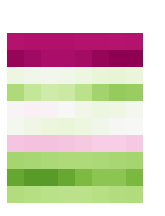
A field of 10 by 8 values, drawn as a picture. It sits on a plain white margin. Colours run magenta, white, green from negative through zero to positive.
Grain: streaks across. Calmest part: bottom right. Seam: horizontal, 20% of the way down, the bottom part higher.
